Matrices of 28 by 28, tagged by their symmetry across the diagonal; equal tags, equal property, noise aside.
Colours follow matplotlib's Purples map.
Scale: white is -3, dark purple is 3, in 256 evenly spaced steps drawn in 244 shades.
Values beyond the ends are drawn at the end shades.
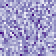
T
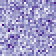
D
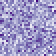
T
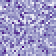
D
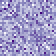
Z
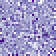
D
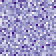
D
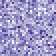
T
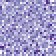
Z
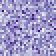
T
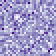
Z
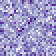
Z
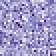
D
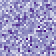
Z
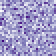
T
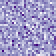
D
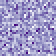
D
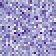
T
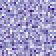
D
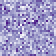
D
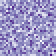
Z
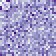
Z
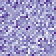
Z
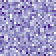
T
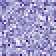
Z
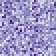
T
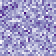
T
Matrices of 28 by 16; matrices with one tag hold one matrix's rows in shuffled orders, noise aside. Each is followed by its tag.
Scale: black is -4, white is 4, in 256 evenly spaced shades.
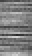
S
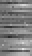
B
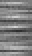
S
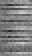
B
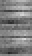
B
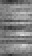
B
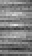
S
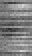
B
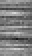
S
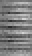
B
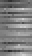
B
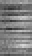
B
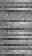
B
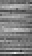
S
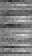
B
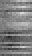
B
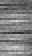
S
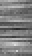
S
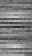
S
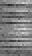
B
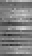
B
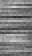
S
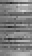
B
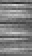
S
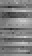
B
